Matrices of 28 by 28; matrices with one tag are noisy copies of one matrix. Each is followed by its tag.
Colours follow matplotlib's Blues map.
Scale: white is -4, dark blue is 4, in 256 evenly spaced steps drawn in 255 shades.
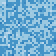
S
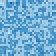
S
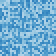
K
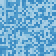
S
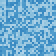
S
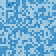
S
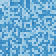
K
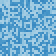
K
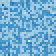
K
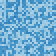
S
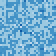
S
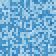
K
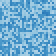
K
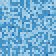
K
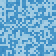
S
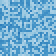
K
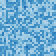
S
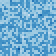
K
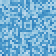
K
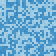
S
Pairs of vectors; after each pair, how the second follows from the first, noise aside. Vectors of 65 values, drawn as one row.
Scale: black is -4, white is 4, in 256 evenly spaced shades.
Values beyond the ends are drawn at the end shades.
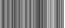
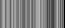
negated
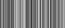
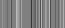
partly zeroed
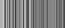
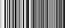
scaled up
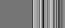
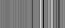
partly zeroed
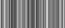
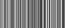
shuffled
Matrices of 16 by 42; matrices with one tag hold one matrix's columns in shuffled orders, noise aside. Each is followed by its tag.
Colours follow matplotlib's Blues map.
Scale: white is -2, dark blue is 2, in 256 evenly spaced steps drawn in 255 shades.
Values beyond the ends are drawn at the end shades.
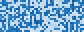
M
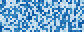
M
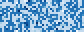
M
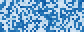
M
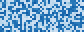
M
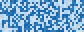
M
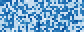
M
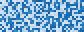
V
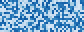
V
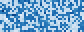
M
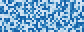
V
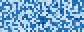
V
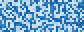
V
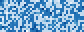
M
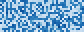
V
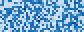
M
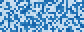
V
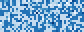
M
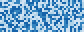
M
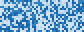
M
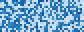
M
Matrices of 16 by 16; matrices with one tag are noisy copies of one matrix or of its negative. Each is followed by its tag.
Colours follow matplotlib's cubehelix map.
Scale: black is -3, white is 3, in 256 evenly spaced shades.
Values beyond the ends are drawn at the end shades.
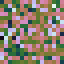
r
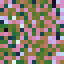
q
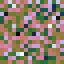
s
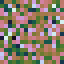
r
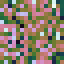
q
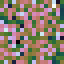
q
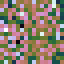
q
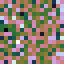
q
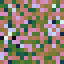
r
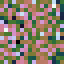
q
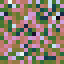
s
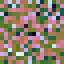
s
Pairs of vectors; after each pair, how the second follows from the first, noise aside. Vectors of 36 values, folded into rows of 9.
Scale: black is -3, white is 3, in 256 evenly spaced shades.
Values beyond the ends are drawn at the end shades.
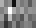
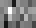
copied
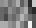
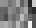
copied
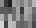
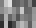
negated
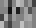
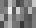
negated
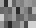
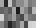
copied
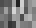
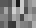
copied
